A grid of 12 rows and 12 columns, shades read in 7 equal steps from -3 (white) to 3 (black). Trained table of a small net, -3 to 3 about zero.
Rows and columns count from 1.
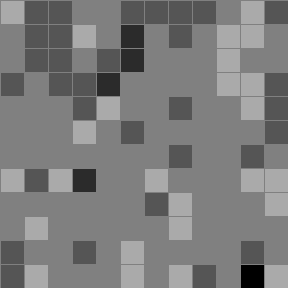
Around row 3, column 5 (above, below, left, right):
0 2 0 2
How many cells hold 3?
1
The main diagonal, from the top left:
-1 1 1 1 -1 1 0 0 0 0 1 -1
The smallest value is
-1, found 25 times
